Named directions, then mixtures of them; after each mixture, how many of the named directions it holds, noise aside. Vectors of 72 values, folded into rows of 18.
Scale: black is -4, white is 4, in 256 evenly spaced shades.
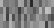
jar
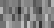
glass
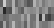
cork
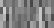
three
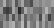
three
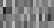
one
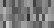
two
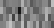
two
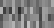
two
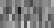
three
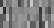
three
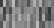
two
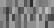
two
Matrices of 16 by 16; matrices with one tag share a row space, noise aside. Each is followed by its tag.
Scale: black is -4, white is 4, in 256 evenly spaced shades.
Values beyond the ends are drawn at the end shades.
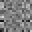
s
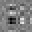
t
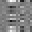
t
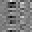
t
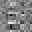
t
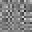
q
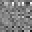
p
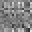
p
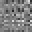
p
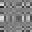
s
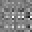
p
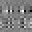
q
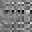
p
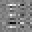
t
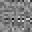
p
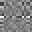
s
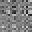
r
